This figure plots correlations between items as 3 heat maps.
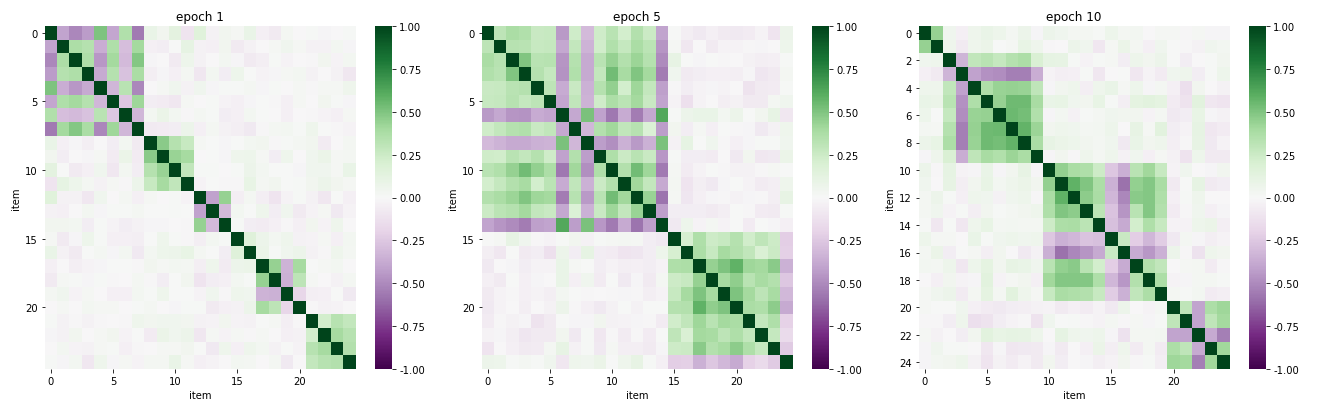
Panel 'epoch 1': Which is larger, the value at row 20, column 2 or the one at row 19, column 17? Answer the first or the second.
the first
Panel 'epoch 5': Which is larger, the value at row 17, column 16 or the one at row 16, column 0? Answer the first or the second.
the first
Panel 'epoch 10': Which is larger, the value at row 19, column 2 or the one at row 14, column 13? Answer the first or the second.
the second
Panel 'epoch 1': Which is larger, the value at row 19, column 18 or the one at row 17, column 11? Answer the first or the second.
the second
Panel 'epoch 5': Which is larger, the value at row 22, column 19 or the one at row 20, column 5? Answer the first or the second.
the first
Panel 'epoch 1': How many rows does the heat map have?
25
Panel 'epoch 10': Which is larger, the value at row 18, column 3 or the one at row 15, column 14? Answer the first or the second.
the first
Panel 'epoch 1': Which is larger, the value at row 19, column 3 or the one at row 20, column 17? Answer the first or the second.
the second
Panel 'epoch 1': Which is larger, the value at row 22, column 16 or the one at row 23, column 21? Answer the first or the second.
the second
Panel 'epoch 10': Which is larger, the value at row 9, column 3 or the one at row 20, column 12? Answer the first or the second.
the second
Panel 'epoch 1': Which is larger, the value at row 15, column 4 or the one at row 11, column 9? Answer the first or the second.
the second
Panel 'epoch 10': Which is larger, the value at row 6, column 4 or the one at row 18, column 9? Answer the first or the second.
the first
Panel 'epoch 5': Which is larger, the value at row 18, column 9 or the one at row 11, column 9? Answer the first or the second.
the second
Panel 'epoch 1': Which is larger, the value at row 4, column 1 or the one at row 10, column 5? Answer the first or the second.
the second
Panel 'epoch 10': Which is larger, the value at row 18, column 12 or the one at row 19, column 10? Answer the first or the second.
the first
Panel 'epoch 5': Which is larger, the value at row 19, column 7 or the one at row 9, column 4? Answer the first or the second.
the second
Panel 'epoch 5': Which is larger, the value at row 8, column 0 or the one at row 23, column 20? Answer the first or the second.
the second
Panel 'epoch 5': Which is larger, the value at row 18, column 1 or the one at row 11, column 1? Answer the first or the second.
the second
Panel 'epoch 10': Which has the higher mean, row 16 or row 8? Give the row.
8
